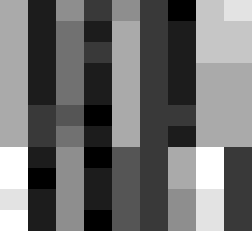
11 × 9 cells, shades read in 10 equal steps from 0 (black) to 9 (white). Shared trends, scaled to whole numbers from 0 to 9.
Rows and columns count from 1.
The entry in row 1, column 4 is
2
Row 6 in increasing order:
0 2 2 2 3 6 6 6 6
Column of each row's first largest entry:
9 8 8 1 1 1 1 1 1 1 1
